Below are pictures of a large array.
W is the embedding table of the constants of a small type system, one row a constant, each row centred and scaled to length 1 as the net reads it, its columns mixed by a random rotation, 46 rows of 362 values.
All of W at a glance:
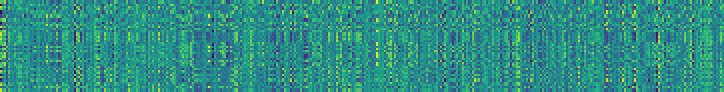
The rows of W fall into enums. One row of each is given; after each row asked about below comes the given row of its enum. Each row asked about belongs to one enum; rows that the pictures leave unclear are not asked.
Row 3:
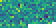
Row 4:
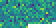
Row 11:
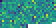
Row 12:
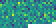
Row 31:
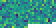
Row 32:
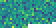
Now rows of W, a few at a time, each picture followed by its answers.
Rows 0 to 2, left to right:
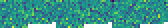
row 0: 32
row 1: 32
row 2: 11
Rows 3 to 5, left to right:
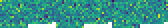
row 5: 11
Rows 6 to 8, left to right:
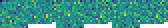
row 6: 11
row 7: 12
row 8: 12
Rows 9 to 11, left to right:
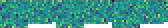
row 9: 31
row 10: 31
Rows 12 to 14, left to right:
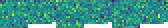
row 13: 3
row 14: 11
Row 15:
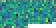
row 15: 31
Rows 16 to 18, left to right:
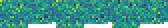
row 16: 3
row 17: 3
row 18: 4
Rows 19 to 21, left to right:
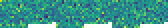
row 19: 3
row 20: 4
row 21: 32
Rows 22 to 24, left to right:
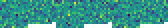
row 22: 31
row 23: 12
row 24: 31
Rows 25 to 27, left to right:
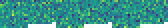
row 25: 12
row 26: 32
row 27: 31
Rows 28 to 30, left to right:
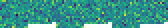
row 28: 31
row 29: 4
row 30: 12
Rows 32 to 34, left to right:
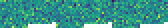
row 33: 4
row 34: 11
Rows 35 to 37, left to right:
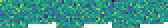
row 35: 3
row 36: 4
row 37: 11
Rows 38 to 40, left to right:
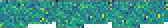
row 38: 4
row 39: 11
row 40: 11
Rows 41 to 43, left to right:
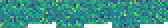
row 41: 4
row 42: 3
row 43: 12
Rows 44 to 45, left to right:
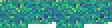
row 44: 3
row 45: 3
